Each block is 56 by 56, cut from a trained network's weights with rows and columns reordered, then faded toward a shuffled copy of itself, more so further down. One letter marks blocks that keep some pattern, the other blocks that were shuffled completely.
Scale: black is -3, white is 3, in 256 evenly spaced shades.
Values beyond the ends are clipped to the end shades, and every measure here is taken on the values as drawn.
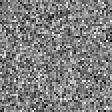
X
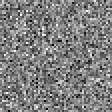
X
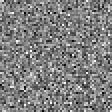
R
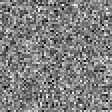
R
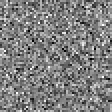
X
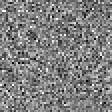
R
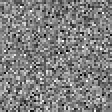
X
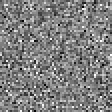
R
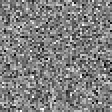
R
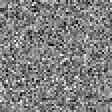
X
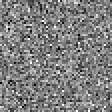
R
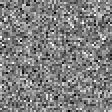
X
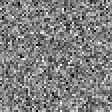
X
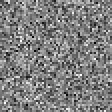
X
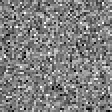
X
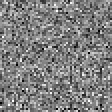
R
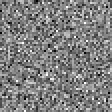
X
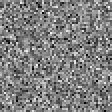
X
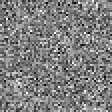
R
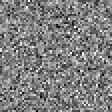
X
